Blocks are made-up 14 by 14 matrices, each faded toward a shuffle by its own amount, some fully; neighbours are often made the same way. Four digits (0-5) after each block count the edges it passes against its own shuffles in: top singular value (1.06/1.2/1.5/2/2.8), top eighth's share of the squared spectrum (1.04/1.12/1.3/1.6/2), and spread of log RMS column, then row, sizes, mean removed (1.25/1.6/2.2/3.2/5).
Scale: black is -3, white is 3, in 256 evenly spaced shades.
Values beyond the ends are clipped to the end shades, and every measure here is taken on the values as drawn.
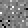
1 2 0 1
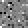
0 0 1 0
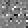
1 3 1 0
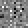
0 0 0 0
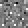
0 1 0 0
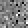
1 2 1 0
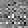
3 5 2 1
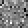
0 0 0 0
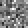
0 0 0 0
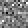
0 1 0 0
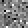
0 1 0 0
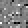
2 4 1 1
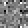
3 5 1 2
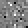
0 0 0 0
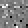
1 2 0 1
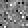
0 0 0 0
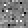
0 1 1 0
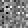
2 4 2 0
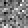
1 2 0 0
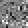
0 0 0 0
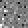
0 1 1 0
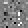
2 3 1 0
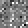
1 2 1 0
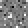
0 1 0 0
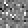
0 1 0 0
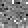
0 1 0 0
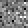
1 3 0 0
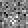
1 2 0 0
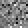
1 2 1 0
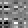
3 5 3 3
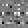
3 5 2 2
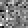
1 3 2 1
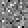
0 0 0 0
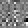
3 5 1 2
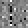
2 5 1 0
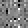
3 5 2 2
